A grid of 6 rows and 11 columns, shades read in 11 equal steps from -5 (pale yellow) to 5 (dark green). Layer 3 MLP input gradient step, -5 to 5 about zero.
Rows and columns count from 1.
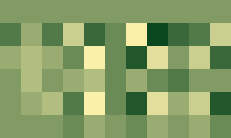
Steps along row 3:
down up up down up up down up down up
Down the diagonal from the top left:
0 -1 -1 -1 -5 0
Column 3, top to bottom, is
0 2 -1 0 -2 0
